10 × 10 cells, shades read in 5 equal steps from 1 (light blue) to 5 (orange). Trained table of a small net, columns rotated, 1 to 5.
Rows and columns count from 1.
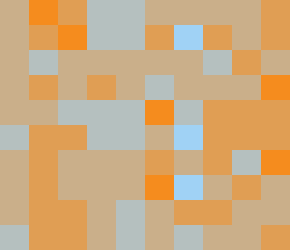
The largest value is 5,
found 6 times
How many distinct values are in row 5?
4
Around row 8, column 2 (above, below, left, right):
4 4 3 3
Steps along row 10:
up same down down up down up same up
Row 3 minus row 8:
0 -2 0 0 0 -2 2 -1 0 0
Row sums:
32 32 29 33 31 30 34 32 33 30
